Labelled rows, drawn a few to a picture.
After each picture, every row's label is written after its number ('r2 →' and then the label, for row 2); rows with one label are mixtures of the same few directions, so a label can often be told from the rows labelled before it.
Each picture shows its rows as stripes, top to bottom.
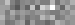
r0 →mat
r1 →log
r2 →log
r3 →log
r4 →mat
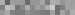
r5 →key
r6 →mat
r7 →mat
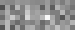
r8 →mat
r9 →log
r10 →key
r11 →mat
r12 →mat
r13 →log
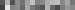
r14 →log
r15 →key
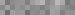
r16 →key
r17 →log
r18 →key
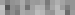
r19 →key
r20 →key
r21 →key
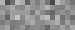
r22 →mat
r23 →mat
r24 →log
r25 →mat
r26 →log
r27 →mat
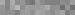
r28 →log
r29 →mat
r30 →key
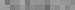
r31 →key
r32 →mat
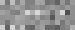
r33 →log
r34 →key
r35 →key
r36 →log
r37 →mat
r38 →log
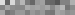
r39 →log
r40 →key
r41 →mat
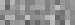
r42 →log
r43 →key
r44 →key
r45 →mat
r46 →key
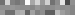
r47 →key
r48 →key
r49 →mat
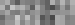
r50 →mat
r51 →log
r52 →mat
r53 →log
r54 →log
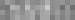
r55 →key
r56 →mat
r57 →mat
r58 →mat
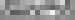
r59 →key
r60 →log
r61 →log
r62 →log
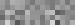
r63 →log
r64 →mat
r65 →mat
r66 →log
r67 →mat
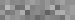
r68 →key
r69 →mat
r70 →mat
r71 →key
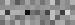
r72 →mat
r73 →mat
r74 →key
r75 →mat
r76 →log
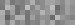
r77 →log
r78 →mat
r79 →log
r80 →mat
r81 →log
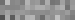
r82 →key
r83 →key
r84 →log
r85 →log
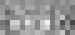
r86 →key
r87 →mat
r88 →mat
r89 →key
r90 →mat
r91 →mat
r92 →key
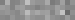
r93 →key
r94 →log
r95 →key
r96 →mat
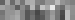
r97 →log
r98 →log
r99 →key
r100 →key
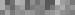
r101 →mat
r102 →mat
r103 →log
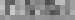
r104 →mat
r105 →log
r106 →log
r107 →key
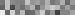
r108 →key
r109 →log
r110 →log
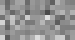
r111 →mat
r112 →key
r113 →mat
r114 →mat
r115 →log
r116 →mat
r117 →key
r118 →key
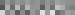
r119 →log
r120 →log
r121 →log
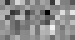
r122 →mat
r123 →key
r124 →mat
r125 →mat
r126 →mat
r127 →log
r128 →log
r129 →mat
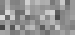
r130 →key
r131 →key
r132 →mat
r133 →log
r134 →log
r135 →log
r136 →mat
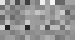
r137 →log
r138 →log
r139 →key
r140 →log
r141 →key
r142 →key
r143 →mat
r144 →mat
